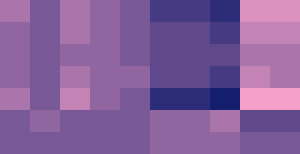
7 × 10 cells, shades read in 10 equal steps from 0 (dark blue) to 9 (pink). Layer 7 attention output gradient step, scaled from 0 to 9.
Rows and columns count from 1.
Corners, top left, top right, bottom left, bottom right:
6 8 4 4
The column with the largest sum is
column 9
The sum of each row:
46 46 44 46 46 43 43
